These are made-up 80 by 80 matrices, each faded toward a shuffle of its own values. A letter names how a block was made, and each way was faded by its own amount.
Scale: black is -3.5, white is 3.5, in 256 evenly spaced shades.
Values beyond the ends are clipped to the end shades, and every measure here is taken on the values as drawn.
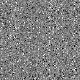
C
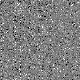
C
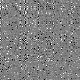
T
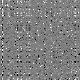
T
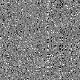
C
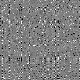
T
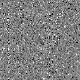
C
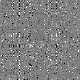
T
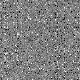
C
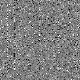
C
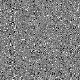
C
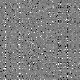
T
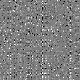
T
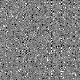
C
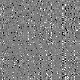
T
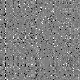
T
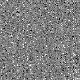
C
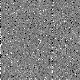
C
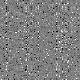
T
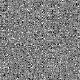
C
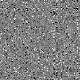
C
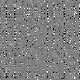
T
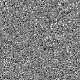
C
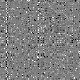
T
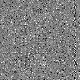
C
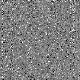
C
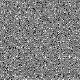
C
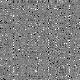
T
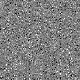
C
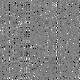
T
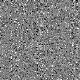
C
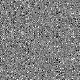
C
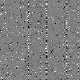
T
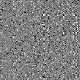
C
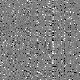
T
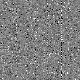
C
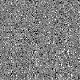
C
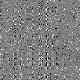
T
